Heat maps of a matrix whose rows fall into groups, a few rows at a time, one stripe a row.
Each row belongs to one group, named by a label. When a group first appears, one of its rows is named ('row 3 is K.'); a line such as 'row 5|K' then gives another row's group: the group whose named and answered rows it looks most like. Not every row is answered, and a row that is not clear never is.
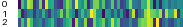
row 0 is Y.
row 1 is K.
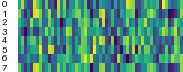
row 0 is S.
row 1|S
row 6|K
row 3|K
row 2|Y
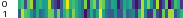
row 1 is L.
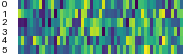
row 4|S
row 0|Y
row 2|K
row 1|L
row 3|K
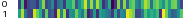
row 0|K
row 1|S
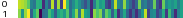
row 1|L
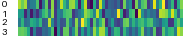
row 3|L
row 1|K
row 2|Y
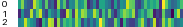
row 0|S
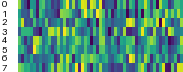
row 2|S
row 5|S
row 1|K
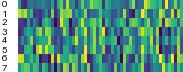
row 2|K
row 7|L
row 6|L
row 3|Y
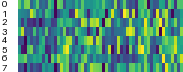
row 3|S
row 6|L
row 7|K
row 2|K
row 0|L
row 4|K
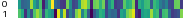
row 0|Y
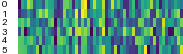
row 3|Y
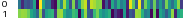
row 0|K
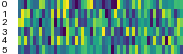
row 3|Y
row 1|L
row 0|K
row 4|L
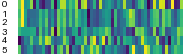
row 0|L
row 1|S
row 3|L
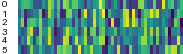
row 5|K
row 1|Y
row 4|Y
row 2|Y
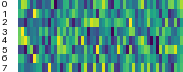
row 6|S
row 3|S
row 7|Y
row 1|S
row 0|L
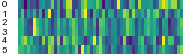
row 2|S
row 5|L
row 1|Y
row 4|L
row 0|K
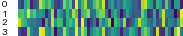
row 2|L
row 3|Y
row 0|Y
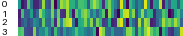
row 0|K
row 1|Y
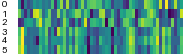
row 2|Y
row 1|S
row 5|S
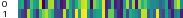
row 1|Y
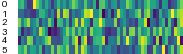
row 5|L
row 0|S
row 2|L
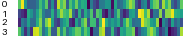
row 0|S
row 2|Y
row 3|S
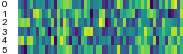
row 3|K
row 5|K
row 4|L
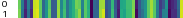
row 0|S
